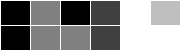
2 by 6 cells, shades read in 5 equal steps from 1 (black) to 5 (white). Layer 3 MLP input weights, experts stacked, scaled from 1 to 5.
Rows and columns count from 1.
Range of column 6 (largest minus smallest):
1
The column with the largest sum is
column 5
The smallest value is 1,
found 3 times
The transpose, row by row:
1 1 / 3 3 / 1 3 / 2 2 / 5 5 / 4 5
